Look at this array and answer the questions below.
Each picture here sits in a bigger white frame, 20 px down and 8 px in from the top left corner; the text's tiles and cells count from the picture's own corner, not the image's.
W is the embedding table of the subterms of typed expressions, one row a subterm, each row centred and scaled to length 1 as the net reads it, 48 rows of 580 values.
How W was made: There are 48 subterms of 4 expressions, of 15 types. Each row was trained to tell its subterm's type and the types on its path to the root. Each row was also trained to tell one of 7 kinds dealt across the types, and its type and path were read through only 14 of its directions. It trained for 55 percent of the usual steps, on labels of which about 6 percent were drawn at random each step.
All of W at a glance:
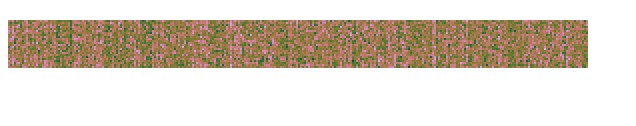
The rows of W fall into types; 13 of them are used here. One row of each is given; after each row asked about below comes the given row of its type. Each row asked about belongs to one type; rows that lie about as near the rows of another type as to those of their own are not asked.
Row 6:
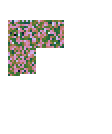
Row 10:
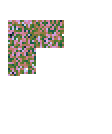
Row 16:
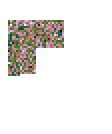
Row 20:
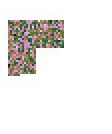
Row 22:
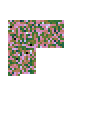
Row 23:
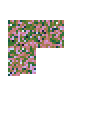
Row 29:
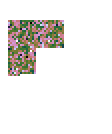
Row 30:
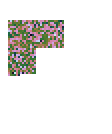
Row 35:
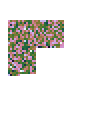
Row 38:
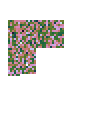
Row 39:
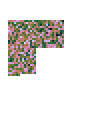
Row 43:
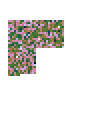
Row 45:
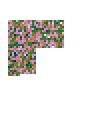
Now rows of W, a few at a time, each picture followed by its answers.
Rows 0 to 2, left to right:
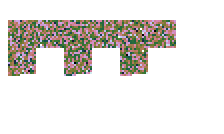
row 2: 22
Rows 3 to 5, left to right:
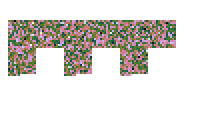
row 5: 35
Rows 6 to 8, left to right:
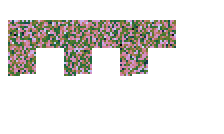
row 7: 16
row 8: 38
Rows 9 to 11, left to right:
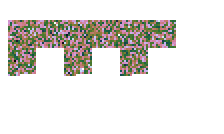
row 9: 22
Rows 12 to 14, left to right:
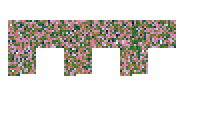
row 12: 39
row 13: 22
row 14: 29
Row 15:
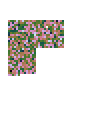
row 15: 38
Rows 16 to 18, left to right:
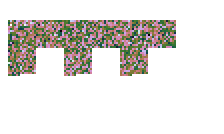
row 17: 38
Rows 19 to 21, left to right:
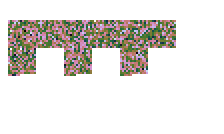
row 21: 43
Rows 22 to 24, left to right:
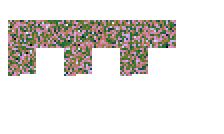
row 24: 29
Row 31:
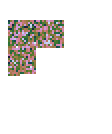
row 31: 23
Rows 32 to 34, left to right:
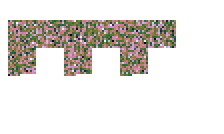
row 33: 20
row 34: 10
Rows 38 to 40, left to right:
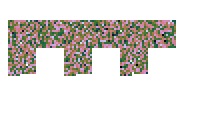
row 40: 39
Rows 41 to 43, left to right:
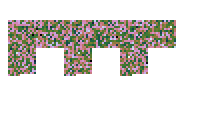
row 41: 43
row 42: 20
